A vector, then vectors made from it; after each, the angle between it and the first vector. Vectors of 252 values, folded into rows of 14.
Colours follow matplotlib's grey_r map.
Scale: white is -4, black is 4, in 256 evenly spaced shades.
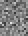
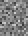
nearly opposite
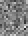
partly aligned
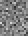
nearly parallel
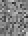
partly opposed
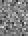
partly opposed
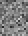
partly aligned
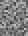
nearly opposite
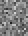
nearly opposite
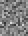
nearly parallel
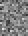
orthogonal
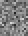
nearly parallel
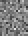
orthogonal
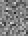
nearly parallel
